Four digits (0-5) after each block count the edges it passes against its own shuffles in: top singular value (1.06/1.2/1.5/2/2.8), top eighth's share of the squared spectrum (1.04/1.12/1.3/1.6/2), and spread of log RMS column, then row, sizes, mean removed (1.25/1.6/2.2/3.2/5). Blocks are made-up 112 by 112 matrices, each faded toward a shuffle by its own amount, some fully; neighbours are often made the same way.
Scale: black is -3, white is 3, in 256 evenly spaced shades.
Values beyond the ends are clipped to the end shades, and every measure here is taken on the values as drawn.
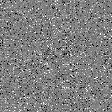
4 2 1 1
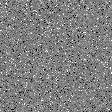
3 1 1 0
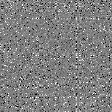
4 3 2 2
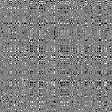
5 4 3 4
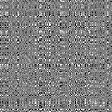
5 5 4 4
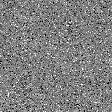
3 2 0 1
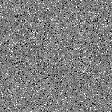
4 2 1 1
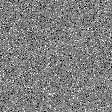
2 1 0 0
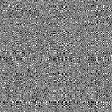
5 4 3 3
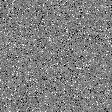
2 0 0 0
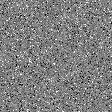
2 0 0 0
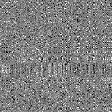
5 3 3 2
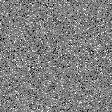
3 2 1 1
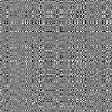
5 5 4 4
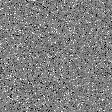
0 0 0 0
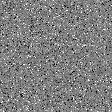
1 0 0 0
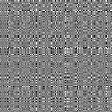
5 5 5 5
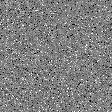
2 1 0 0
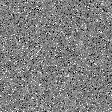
0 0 0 0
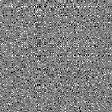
4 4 3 3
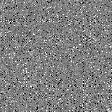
4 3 2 2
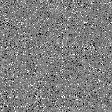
4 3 1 2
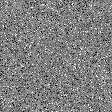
1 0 0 0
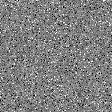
2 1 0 1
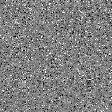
3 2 1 1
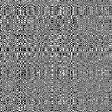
5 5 4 4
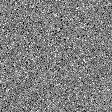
0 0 0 0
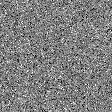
0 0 0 0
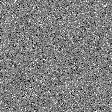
0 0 0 0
